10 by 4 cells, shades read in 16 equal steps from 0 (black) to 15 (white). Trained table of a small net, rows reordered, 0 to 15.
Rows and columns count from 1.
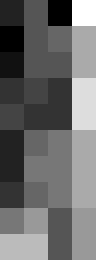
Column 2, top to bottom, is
5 5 5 4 3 6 7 6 9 11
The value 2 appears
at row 1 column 1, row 6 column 1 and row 7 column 1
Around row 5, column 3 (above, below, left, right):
3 7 3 13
